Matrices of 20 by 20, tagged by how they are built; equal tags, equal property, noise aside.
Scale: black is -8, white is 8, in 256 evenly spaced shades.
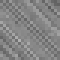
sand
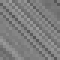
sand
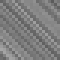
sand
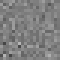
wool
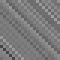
sand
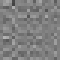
wool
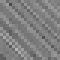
sand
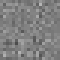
wool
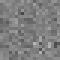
wool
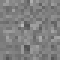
wool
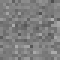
wool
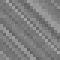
sand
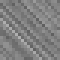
sand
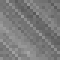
sand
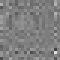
wool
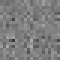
wool
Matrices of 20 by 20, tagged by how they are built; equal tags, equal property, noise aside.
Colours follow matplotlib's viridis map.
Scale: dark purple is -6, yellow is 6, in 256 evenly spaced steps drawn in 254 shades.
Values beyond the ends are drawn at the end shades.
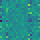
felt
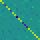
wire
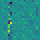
felt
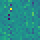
felt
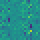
felt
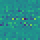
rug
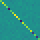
wire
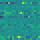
rug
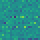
rug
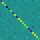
wire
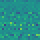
rug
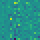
felt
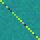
wire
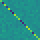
wire
